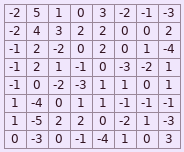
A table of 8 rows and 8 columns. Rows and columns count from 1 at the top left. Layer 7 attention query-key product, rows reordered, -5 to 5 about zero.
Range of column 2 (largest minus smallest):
10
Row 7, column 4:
2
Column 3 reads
1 3 -2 1 -2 0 2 0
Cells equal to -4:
3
